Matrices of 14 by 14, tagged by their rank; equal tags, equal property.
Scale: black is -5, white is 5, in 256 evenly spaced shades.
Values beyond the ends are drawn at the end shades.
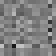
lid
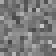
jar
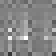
lid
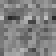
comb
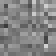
comb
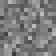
jar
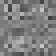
comb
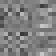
comb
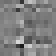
lid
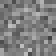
jar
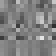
lid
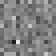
comb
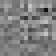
comb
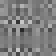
lid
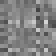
comb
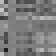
lid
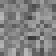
comb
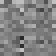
comb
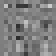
lid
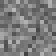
jar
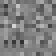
comb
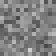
jar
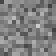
jar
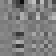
lid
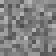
jar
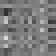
lid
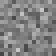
jar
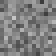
jar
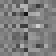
lid
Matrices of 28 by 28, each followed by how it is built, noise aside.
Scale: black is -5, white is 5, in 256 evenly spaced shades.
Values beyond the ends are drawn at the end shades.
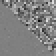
upper triangular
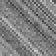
Toeplitz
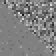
upper triangular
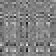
low rank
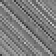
Toeplitz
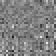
low rank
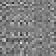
low rank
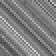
Toeplitz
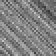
Toeplitz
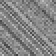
Toeplitz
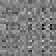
low rank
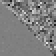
upper triangular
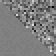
upper triangular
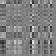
low rank
